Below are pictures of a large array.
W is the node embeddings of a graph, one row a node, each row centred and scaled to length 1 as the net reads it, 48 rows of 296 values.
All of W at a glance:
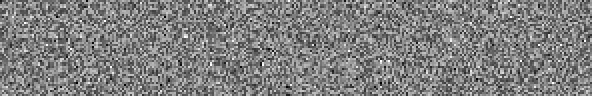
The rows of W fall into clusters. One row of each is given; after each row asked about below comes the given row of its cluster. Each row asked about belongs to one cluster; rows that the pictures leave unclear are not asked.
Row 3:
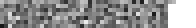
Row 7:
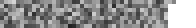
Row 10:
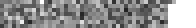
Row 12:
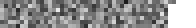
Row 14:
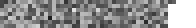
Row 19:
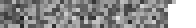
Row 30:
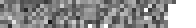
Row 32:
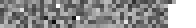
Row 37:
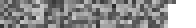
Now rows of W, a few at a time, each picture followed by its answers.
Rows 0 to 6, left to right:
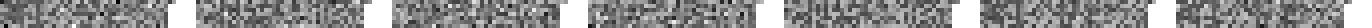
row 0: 19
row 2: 3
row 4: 32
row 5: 19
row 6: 19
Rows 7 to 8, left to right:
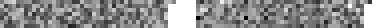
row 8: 14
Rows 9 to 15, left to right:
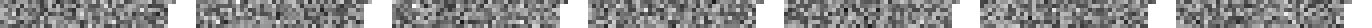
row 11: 37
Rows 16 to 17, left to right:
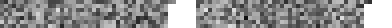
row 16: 37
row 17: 14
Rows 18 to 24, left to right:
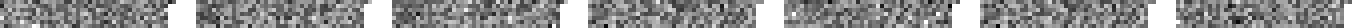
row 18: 14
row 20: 19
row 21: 12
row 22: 30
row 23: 12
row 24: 32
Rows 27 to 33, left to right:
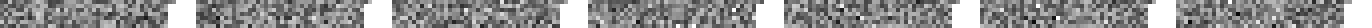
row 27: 37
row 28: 19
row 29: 14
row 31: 32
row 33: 10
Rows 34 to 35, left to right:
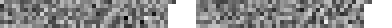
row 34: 30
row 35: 30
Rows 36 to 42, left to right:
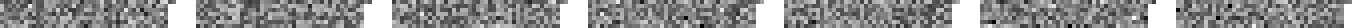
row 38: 32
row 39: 10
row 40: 10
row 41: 30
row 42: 32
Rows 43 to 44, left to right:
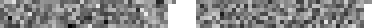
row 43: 7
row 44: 7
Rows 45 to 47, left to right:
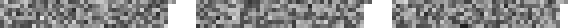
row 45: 10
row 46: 37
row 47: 7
